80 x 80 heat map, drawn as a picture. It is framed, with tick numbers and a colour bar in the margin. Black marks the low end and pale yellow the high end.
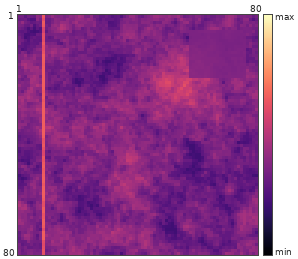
Odd patch: calmer, in the top right. Slope: none. Calmest part: top right. Odd lines: column 9.
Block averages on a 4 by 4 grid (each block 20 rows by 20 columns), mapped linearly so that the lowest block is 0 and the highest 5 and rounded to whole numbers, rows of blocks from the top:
2132 | 3253 | 2310 | 3211
